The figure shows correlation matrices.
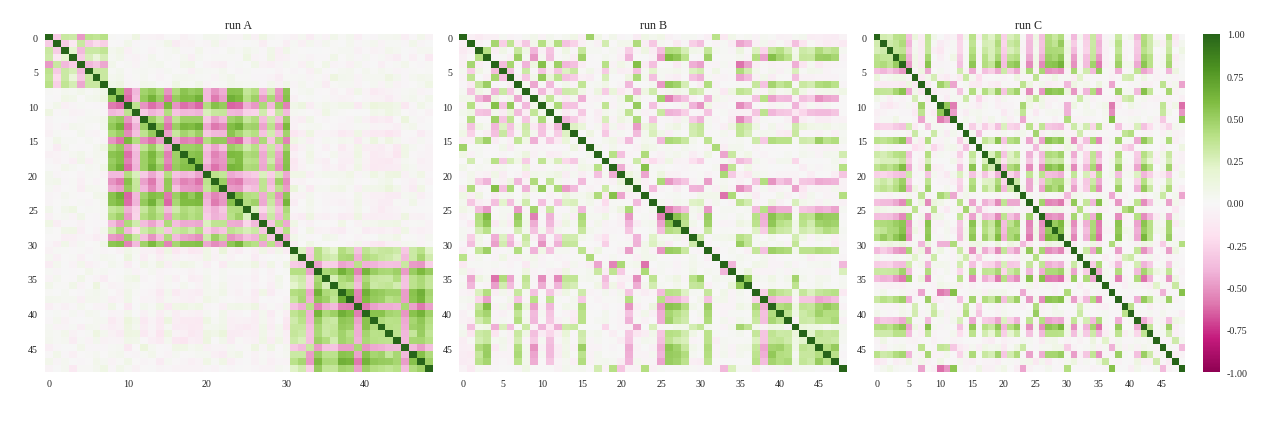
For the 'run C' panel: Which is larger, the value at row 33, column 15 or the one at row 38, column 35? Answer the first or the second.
the first
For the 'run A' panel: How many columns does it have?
49
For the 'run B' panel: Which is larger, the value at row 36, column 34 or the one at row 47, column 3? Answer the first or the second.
the second
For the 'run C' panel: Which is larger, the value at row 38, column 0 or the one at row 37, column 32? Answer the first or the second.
the first
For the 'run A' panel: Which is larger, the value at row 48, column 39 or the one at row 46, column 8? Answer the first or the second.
the second
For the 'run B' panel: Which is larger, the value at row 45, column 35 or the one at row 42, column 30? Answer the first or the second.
the second
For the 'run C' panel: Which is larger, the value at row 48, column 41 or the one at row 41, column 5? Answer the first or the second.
the second
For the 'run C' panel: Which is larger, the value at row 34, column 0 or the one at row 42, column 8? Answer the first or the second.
the second
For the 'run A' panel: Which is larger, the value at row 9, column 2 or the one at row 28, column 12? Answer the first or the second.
the second
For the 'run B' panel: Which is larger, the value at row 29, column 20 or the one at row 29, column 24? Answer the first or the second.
the second
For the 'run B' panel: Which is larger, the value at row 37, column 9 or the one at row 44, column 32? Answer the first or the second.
the second
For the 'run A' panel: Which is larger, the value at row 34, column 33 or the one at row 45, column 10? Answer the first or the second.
the second
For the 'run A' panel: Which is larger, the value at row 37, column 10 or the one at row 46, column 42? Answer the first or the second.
the second
